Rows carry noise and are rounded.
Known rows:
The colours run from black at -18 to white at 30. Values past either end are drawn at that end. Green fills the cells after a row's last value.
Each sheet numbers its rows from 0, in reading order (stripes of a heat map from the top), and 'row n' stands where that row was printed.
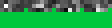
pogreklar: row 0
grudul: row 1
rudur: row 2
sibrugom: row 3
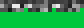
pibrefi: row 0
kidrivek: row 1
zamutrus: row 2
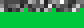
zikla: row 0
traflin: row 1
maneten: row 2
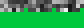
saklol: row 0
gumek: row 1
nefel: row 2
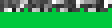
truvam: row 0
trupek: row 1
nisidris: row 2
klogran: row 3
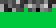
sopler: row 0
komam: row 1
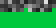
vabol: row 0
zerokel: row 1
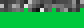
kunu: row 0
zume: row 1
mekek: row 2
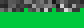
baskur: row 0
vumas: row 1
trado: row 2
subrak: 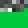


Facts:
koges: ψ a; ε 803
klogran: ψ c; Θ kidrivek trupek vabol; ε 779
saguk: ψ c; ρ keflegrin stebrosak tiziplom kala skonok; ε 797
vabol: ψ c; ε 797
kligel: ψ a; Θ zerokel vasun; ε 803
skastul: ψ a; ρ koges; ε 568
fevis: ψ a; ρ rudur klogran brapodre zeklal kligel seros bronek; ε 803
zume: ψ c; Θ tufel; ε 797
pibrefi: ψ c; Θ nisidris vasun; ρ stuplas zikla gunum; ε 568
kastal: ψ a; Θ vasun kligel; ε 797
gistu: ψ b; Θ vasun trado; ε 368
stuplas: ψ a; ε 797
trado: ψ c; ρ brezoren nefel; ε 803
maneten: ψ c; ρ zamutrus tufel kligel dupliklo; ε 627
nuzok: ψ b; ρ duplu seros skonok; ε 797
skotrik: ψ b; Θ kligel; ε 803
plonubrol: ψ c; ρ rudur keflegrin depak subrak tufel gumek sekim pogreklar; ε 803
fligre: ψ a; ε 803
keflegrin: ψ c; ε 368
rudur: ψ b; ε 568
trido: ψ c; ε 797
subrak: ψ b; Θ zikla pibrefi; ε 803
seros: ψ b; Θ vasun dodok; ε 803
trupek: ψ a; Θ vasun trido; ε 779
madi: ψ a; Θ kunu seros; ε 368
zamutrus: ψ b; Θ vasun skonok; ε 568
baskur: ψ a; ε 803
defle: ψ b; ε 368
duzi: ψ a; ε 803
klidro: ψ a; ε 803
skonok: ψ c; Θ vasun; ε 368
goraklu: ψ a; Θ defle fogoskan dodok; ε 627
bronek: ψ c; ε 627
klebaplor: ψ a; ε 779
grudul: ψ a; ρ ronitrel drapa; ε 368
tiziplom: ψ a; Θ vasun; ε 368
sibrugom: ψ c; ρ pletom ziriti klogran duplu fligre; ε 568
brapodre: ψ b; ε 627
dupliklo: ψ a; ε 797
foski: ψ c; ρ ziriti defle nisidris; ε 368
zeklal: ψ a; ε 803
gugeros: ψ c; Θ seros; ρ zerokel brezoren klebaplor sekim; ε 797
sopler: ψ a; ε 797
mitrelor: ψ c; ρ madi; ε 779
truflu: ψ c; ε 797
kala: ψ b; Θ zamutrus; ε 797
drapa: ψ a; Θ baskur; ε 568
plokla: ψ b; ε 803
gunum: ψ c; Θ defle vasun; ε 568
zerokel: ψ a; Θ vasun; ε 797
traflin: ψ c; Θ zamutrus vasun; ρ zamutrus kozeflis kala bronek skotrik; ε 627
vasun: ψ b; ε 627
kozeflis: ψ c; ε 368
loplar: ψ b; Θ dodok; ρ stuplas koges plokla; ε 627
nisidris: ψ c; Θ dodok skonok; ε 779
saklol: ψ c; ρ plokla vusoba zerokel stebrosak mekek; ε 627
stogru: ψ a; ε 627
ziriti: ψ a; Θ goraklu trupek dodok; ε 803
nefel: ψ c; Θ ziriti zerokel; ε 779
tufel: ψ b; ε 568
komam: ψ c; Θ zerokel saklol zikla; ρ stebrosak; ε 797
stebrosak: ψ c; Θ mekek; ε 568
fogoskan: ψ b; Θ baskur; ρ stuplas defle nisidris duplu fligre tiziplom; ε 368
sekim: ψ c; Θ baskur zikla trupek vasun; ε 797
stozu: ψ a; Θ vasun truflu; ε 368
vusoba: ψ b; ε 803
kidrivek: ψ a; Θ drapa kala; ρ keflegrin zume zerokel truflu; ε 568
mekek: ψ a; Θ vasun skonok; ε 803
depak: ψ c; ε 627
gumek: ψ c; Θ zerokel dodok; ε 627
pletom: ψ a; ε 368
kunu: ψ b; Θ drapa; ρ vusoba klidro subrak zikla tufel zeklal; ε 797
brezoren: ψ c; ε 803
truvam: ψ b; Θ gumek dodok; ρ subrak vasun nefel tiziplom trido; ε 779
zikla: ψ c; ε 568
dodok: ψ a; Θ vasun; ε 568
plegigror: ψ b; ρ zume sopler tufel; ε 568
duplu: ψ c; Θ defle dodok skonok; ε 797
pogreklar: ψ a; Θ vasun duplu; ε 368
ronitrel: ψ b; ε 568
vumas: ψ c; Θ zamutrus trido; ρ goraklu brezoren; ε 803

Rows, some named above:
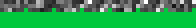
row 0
mekek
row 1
madi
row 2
plonubrol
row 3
maneten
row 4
kidrivek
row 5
maneten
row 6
stogru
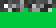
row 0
gistu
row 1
defle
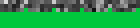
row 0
bronek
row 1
goraklu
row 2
klidro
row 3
nuzok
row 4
pletom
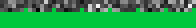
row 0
pletom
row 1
stuplas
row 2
drapa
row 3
fogoskan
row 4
ziriti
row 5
ronitrel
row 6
traflin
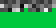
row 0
kidrivek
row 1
fevis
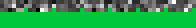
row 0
foski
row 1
saguk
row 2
kligel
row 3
komam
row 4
stuplas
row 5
plonubrol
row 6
maneten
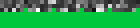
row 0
duplu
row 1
vasun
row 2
seros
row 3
saguk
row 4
skonok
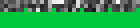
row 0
koges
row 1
brapodre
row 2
mitrelor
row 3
skastul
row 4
depak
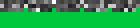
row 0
kunu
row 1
klebaplor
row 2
kligel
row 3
plegigror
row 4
tufel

